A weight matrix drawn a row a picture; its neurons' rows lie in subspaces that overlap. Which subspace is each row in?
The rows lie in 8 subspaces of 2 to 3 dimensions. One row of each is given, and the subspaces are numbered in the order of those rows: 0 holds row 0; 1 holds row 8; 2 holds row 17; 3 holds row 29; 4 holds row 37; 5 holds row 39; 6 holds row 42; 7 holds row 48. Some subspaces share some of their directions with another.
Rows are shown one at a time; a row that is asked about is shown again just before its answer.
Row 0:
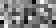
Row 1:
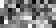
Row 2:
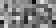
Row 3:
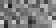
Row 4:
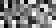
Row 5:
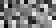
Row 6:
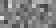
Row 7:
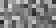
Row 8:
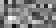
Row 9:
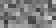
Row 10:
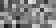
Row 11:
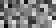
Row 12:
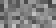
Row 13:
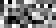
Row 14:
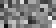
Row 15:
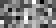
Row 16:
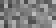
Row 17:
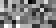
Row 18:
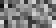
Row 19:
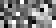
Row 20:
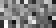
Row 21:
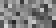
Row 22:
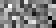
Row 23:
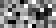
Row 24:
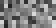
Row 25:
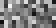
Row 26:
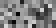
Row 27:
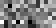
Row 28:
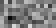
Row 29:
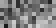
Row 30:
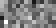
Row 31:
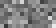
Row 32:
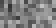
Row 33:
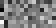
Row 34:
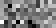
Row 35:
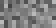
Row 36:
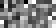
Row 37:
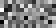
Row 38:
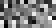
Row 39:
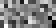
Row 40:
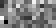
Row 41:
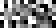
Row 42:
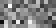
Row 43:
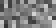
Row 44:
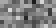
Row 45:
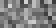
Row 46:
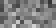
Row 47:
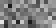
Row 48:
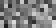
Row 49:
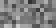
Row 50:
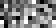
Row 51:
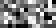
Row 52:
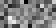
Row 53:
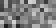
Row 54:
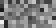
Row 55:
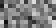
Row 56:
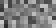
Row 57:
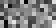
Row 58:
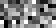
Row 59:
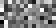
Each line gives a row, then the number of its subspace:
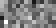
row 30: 3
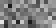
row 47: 6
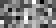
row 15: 0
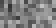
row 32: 0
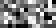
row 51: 2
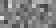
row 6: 3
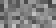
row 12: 6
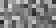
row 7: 5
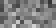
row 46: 6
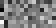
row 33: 4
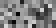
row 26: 7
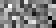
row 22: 4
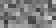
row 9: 2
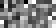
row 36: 7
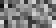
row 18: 3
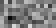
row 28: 1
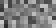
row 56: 4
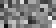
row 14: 5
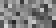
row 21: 7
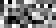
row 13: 1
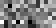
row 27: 6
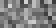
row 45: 0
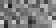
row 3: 6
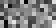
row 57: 1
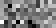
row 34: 6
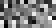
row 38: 3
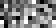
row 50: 0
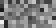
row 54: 4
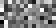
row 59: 4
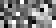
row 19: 7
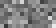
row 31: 5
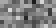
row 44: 0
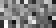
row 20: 3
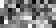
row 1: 3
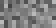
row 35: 5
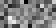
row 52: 1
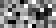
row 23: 7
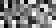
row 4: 2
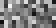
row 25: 5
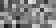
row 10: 2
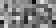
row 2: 0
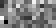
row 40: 3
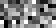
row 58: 0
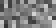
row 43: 1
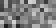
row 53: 2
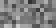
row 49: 2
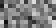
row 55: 3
